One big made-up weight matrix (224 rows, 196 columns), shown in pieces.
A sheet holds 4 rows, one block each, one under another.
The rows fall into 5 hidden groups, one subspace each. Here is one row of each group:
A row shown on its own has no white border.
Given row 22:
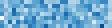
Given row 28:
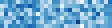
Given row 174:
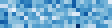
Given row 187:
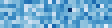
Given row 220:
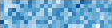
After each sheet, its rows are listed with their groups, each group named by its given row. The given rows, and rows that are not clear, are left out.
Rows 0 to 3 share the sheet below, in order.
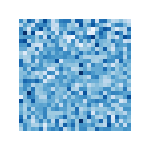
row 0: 174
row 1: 28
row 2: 220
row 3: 220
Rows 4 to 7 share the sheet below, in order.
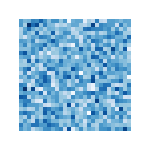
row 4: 28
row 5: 28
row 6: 174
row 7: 187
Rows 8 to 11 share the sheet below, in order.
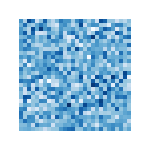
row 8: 174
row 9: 187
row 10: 28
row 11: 28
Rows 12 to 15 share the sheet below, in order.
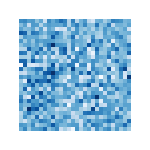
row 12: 22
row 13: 22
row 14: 28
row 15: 28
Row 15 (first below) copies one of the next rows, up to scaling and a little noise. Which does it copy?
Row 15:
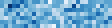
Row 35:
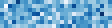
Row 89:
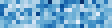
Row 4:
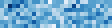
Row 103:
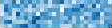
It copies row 4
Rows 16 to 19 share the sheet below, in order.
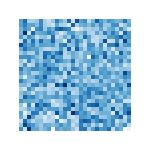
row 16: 220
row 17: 187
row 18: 22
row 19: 22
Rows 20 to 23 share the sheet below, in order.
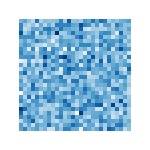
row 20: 28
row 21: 22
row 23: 28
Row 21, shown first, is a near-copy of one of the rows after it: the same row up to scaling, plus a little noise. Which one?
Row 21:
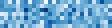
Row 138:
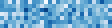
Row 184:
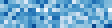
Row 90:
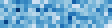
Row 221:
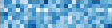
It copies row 138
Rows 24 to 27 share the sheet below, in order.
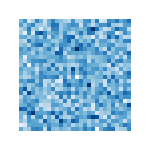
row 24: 174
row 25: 187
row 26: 187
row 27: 174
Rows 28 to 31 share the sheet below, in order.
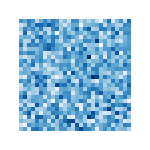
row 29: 187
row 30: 22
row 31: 174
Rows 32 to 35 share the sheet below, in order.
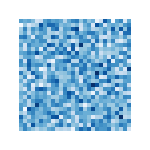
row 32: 28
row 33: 220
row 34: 174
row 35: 28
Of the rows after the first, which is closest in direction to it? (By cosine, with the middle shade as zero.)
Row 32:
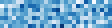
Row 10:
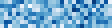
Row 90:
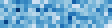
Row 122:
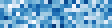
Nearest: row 122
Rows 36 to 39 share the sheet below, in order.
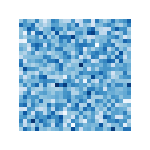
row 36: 174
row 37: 28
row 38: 22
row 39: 22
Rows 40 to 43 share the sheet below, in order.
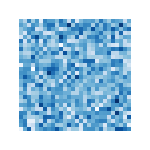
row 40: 220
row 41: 22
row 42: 220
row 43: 220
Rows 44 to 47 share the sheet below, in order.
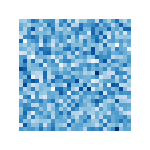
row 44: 220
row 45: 174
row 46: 220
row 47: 220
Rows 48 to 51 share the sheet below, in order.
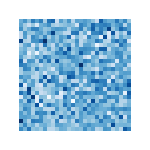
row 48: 220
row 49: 28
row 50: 22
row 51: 22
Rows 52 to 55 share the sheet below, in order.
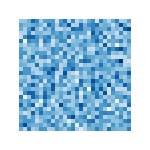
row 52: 220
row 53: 22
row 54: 220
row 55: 174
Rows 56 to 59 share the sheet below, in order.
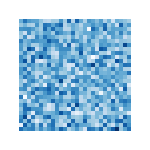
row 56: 187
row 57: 174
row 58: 22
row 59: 220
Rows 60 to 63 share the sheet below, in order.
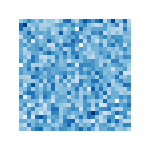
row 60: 28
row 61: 22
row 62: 220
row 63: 174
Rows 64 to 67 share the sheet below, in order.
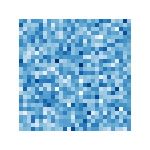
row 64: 220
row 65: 28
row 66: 28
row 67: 187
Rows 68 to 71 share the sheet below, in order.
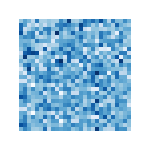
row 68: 28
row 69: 220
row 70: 174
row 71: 174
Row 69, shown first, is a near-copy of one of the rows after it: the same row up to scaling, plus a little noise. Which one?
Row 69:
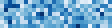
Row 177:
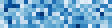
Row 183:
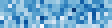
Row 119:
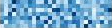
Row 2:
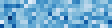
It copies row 177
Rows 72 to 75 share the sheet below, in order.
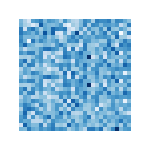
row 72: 220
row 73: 187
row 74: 187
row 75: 220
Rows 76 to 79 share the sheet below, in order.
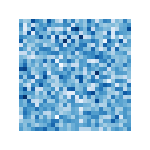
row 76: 220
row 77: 174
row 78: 174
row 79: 28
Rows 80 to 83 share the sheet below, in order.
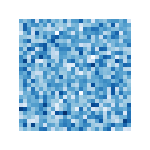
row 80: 28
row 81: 174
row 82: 220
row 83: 22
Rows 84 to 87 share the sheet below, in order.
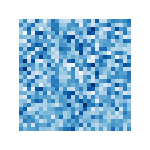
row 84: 174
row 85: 174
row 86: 174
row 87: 28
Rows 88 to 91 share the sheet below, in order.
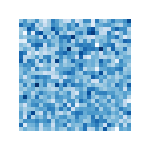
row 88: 174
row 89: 28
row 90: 22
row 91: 220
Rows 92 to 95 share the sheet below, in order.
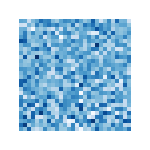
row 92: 174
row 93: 22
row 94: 28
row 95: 174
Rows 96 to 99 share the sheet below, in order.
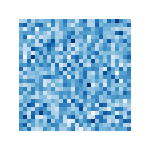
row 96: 22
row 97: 220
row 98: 187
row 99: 174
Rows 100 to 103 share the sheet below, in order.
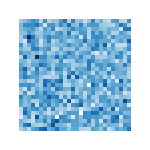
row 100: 220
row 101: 22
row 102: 187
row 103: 28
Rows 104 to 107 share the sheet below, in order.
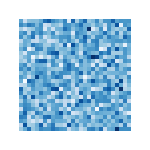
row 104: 187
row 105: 174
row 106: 28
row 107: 220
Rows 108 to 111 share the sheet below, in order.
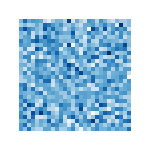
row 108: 187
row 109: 174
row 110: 174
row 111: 174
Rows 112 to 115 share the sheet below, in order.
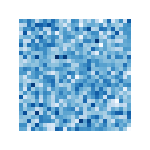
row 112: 28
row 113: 22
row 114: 220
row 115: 22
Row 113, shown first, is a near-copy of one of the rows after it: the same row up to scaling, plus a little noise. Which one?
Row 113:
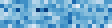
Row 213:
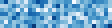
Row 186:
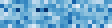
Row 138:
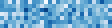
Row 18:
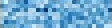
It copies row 186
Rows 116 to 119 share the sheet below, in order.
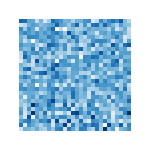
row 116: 22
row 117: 28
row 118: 22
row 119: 220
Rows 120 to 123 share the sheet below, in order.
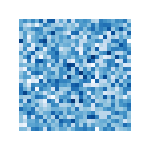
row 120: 220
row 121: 174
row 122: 28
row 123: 174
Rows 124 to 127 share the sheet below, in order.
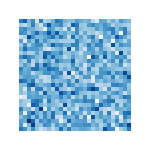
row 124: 22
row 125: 187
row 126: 174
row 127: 220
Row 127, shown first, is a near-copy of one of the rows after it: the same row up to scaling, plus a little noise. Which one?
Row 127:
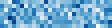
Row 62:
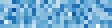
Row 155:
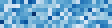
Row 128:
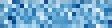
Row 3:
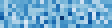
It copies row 128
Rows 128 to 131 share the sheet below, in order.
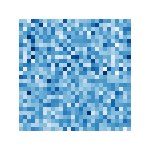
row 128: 220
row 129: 220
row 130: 22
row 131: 187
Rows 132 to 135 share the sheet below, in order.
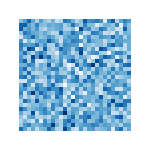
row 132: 28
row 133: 174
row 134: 22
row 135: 22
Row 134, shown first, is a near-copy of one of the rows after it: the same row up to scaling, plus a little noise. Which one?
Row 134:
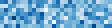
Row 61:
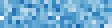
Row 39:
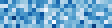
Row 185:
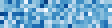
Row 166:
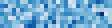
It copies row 39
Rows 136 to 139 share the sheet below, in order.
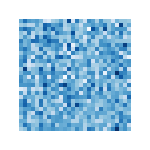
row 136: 187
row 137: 220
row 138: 22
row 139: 220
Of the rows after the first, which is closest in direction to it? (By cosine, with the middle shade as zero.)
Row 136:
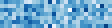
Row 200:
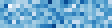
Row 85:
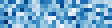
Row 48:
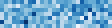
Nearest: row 48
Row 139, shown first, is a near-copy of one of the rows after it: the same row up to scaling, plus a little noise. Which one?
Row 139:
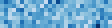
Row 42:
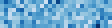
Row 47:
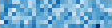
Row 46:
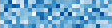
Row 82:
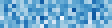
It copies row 42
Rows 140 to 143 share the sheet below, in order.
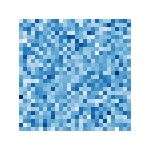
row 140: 174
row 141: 220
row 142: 220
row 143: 220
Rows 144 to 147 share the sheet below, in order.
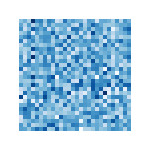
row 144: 220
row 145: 220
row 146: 220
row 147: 28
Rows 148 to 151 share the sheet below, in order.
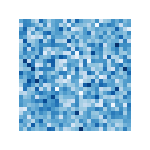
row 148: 220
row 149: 220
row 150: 28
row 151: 28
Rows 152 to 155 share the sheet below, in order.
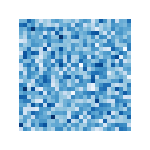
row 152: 174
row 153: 220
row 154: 174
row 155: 220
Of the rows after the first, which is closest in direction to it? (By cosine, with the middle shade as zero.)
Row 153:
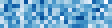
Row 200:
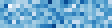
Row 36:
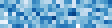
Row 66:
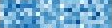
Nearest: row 36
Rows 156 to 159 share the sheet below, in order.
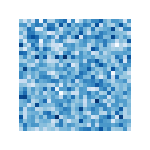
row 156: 220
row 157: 22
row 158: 174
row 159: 28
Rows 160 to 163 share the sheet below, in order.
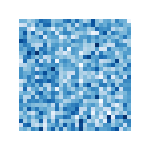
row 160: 174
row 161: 28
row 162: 28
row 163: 220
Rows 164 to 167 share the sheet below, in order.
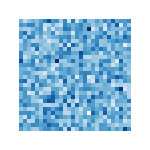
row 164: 187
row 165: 28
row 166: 22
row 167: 187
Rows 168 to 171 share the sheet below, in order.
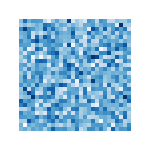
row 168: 187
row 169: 174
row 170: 220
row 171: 22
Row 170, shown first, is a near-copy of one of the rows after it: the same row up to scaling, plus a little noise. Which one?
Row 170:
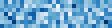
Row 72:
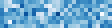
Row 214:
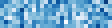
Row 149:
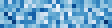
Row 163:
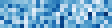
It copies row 149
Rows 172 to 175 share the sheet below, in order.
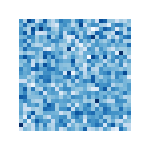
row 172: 174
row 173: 187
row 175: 220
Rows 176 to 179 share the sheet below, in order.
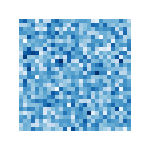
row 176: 22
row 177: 220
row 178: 28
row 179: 187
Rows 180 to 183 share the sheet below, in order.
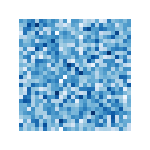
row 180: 28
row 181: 174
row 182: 22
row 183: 220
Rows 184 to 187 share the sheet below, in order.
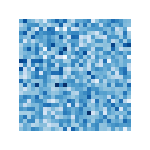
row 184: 22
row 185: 22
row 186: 22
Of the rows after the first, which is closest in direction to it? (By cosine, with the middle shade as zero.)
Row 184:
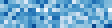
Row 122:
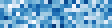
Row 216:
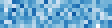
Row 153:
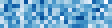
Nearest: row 153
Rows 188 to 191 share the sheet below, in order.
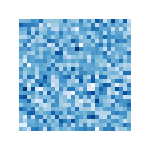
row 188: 28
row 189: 187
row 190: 174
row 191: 174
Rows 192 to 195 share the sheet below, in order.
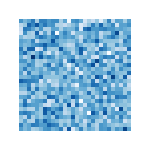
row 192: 28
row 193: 174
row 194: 28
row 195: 187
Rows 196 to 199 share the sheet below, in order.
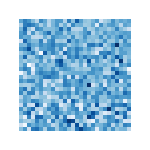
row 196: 220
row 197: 220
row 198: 187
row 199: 174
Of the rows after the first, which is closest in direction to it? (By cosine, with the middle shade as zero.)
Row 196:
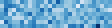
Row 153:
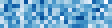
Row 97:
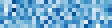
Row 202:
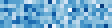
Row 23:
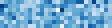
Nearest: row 153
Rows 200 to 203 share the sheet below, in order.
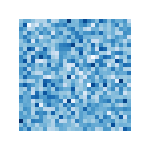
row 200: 28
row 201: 174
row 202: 187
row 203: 22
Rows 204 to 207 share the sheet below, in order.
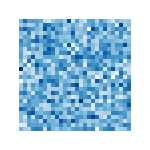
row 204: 187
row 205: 220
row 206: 28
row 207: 174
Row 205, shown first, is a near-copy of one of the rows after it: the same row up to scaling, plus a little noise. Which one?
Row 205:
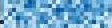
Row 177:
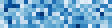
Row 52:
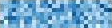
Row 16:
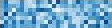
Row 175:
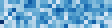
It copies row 175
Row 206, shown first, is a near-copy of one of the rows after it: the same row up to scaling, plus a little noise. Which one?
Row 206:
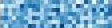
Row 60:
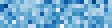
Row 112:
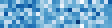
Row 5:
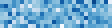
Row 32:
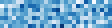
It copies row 32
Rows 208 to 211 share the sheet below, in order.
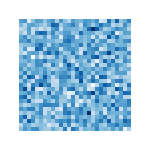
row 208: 174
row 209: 174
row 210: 174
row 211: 187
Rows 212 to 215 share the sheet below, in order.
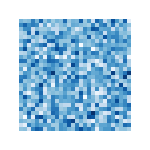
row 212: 28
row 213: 22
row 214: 220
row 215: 174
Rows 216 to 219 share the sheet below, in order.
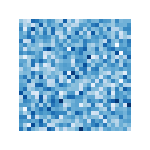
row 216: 220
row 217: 187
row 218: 220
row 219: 28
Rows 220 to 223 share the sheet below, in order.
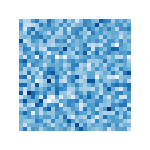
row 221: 22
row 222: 22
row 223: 174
